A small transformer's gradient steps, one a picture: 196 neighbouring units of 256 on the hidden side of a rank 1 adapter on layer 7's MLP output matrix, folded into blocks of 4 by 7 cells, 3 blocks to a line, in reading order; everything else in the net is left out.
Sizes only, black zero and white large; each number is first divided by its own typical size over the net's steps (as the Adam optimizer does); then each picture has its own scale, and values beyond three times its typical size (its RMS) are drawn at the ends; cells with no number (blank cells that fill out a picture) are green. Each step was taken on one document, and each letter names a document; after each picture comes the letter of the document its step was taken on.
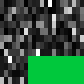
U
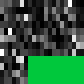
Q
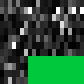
U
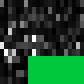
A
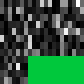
U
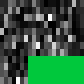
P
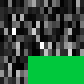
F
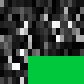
U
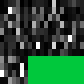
P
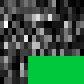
P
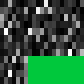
F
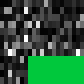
A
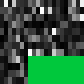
Q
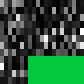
Q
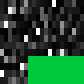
P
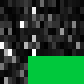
A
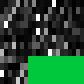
P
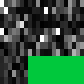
Q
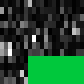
A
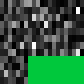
P
